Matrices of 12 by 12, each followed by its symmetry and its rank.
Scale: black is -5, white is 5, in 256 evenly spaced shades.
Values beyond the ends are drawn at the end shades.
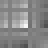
symmetric, rank one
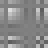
symmetric, rank one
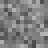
antisymmetric, full rank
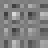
symmetric, rank one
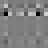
neither, rank one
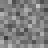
antisymmetric, full rank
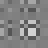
symmetric, rank one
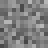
antisymmetric, full rank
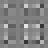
symmetric, rank one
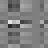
neither, rank one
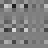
neither, rank one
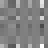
neither, rank one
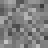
antisymmetric, full rank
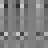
neither, rank one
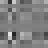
neither, rank one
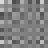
symmetric, rank one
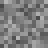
antisymmetric, full rank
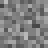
antisymmetric, full rank
